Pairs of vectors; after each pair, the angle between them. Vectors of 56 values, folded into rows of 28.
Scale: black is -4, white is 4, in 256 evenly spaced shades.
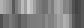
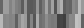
partly opposed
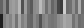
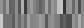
nearly opposite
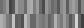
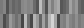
orthogonal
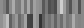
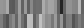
nearly opposite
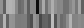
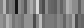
partly opposed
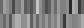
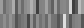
nearly opposite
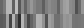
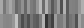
orthogonal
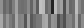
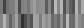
partly aligned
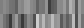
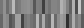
partly aligned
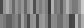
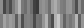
orthogonal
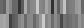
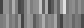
partly aligned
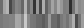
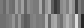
partly opposed
